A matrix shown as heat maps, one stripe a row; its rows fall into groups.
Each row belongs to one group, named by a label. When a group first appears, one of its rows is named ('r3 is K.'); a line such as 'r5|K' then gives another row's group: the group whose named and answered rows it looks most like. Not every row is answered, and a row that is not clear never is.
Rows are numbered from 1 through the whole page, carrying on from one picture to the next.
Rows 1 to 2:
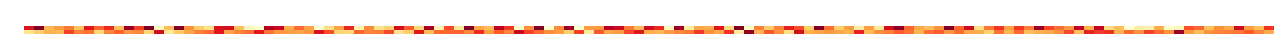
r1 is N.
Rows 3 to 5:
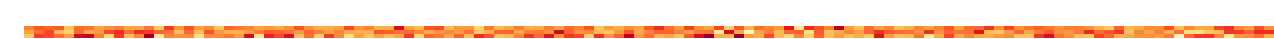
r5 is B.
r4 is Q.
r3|N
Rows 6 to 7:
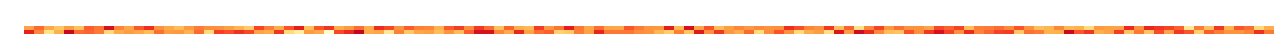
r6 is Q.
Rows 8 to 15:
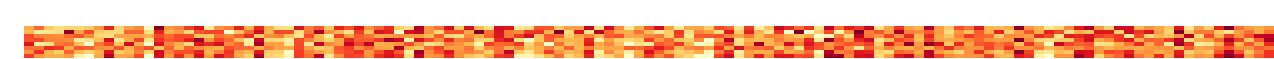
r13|N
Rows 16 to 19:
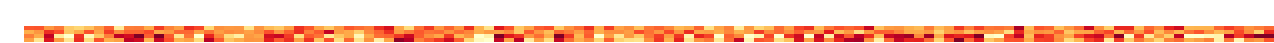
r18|Q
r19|Q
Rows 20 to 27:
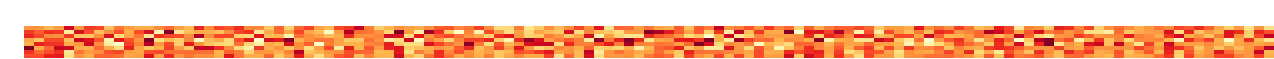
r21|N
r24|B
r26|N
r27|N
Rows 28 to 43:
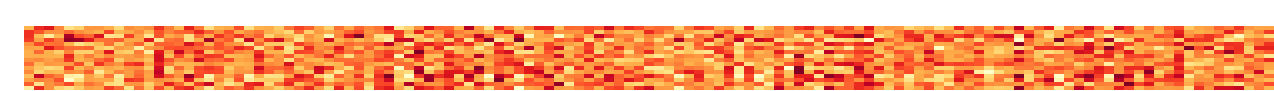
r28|B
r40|B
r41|B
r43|B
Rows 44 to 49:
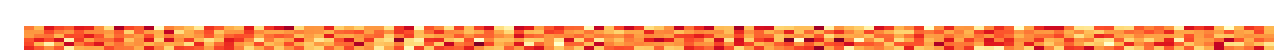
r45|N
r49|N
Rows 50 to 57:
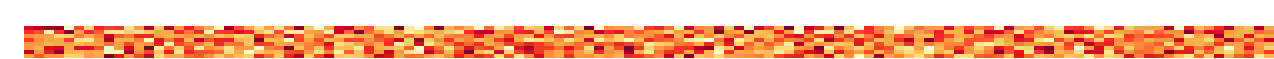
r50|N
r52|Q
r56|B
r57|Q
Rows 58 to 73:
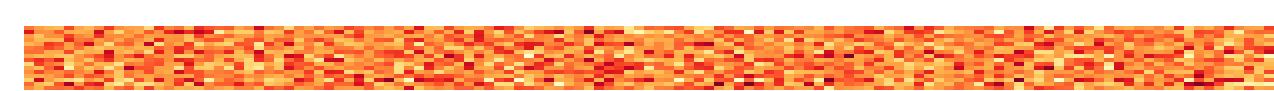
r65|Q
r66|N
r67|B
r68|B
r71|B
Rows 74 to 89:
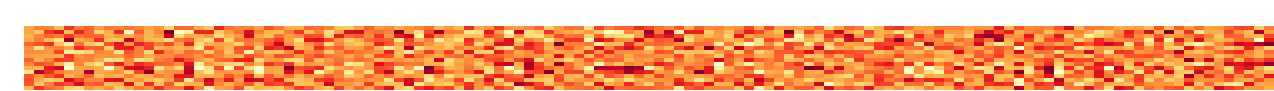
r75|N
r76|N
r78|Q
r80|B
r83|Q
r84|B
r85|B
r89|B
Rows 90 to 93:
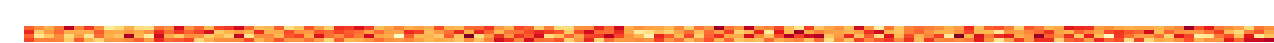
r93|Q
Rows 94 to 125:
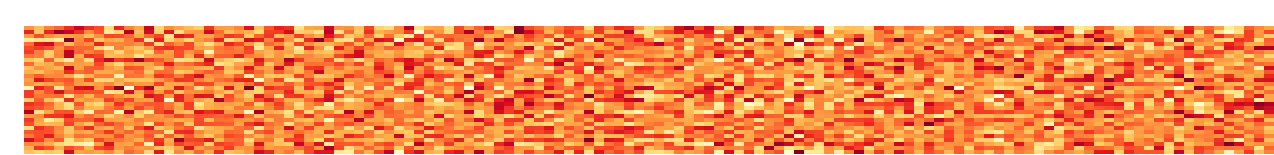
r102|Q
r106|B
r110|B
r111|N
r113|Q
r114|Q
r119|B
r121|N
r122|N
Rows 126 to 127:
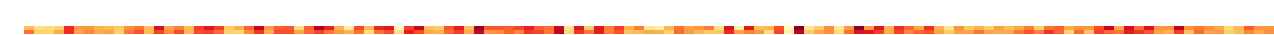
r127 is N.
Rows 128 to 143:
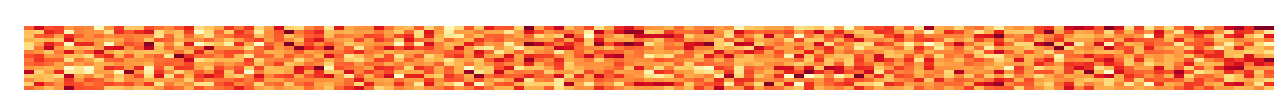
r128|Q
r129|B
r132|B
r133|Q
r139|B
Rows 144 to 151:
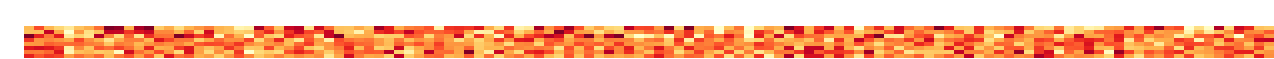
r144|Q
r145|Q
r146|N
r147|Q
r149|N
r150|B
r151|N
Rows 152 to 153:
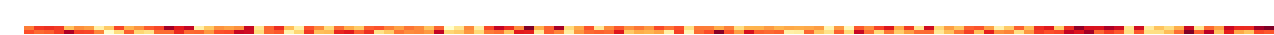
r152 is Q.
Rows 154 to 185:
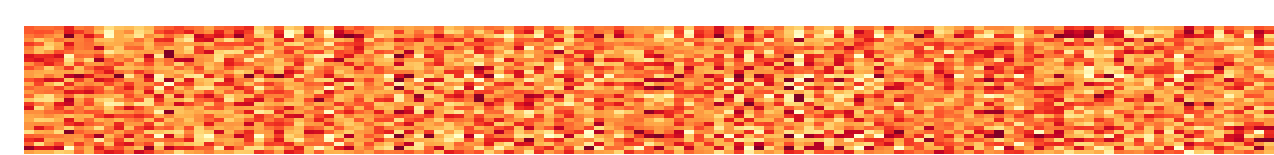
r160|N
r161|N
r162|N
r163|N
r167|N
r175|N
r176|Q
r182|Q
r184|N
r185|Q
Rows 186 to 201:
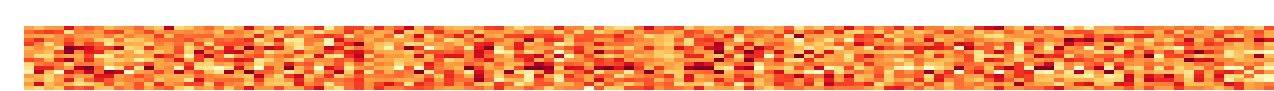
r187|N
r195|B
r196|B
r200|B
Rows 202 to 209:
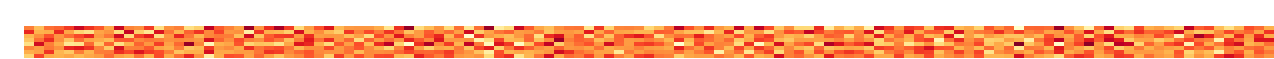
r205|Q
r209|B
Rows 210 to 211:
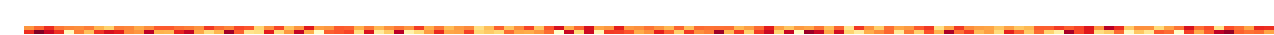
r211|N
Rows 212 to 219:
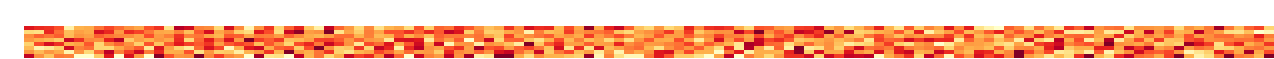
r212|N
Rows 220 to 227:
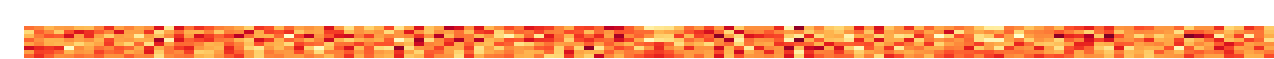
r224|B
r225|N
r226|N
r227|N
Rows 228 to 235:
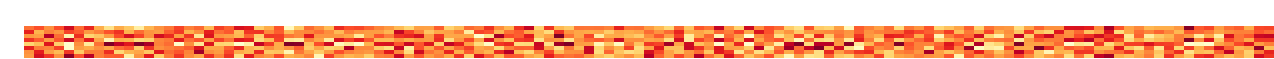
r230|Q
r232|Q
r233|N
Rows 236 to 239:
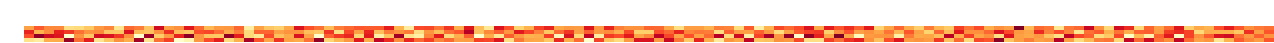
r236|B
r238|N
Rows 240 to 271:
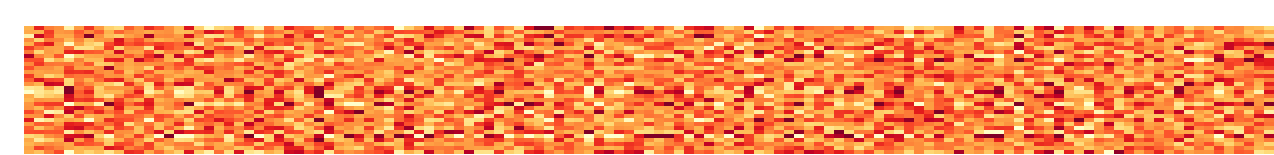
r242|B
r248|Q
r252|Q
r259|Q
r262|Q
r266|N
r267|N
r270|Q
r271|B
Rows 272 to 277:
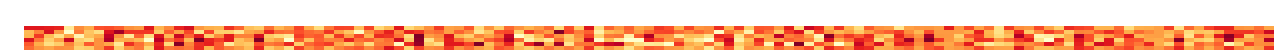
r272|N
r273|Q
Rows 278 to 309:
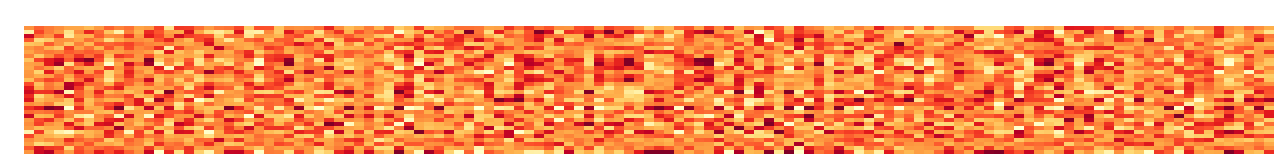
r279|B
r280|N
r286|B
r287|B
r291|B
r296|Q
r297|Q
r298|N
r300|B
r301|N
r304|B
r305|Q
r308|N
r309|N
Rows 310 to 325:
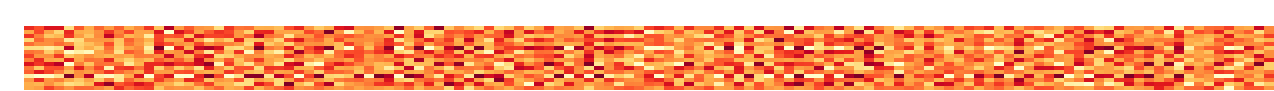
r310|N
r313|B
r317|N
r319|N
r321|N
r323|B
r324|Q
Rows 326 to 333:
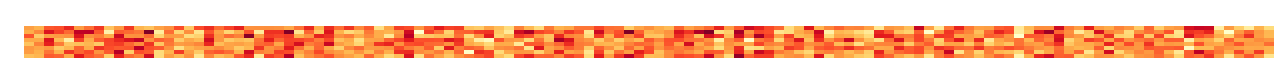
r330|Q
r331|Q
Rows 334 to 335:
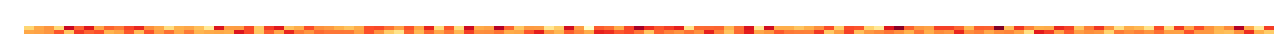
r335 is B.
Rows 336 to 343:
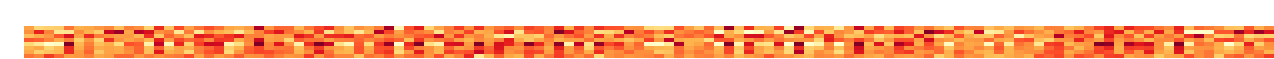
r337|Q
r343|Q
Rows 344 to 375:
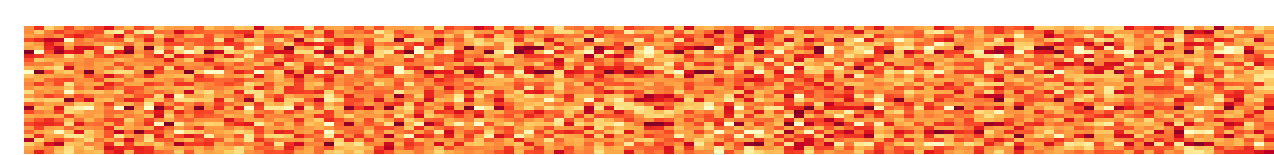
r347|N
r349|B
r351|N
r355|B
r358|N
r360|B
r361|N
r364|B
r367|N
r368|N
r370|Q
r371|B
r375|Q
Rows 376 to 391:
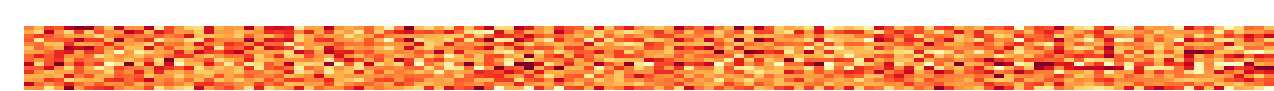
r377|Q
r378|Q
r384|N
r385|B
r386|Q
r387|Q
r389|Q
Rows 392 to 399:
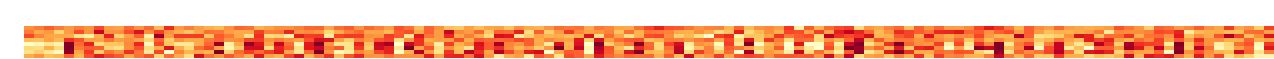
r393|Q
